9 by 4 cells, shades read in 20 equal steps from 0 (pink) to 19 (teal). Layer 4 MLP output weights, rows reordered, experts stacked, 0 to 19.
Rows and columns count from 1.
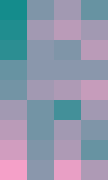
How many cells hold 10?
4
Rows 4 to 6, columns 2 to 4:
9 9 9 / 7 6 4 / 11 15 7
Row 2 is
18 7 5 7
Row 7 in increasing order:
5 7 10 11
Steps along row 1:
down down up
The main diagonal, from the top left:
19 7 10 9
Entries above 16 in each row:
1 1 1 0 0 0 0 0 0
